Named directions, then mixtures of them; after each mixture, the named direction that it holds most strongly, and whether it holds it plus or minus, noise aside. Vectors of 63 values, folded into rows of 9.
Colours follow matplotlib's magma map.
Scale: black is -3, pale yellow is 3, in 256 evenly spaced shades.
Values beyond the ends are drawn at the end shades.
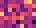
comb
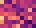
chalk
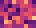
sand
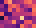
chalk, minus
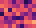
comb, minus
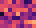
comb, minus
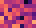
comb, minus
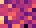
chalk, plus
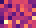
sand, plus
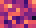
sand, minus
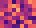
comb, plus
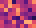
sand, minus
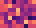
sand, minus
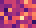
comb, plus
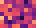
sand, minus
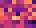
comb, plus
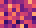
comb, plus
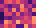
comb, minus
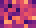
sand, plus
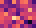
chalk, plus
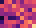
chalk, minus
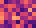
chalk, plus
